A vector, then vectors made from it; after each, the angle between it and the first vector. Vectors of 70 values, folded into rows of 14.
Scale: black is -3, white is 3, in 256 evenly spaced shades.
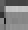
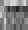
nearly opposite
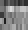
nearly parallel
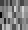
partly aligned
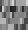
partly opposed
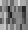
partly opposed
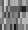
partly opposed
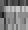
nearly parallel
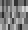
partly aligned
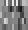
partly opposed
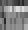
nearly parallel
